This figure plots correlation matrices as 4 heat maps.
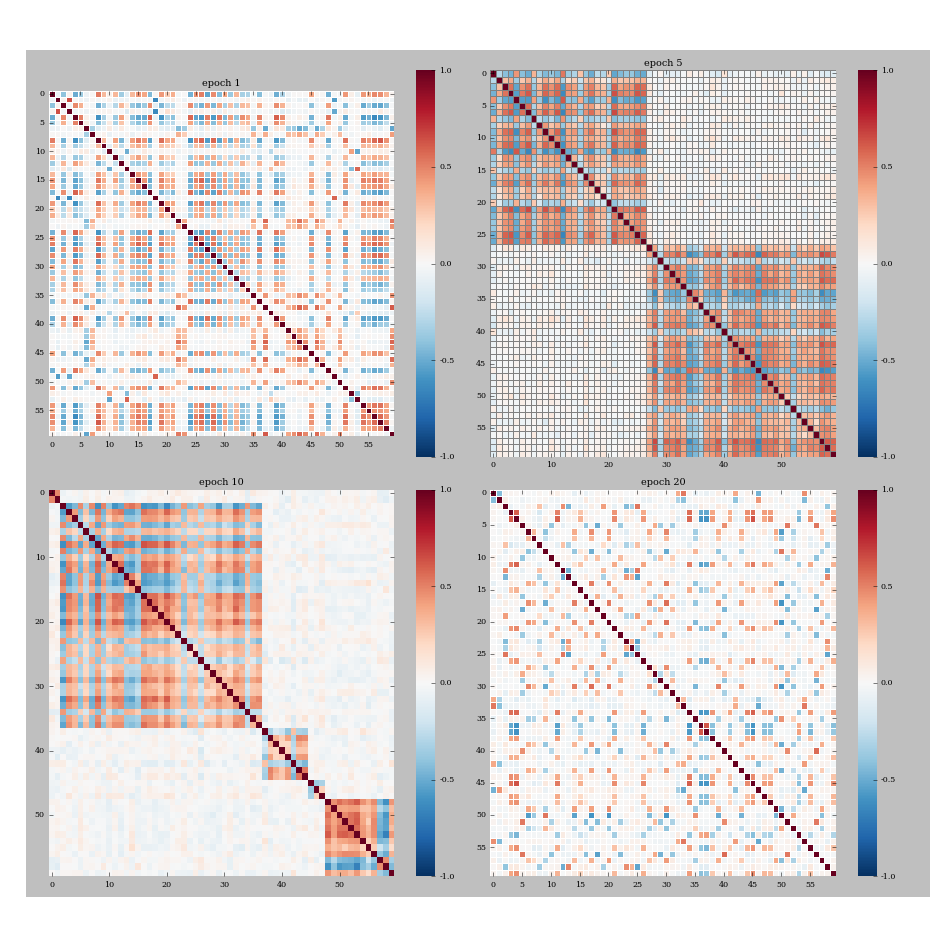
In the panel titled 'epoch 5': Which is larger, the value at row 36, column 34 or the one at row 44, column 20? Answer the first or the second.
the first
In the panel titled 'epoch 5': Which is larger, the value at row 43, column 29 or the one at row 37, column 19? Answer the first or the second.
the second
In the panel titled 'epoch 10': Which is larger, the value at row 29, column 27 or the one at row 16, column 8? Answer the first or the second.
the second
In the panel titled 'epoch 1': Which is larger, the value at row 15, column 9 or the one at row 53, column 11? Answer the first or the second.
the first
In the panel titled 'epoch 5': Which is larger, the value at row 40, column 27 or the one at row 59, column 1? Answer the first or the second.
the second
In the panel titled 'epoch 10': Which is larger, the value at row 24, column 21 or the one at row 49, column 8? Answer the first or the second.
the first
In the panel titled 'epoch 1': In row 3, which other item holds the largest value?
1
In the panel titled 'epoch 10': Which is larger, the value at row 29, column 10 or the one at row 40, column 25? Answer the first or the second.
the first
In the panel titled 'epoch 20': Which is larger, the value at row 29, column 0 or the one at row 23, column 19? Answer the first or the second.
the first
